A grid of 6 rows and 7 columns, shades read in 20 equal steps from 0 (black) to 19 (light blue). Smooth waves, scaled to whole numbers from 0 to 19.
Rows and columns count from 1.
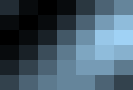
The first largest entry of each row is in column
7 7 7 6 5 4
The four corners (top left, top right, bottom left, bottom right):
4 12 6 6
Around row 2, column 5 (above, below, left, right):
5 13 4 14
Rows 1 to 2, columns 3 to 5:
0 1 5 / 1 4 9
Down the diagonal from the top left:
4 0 3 11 14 9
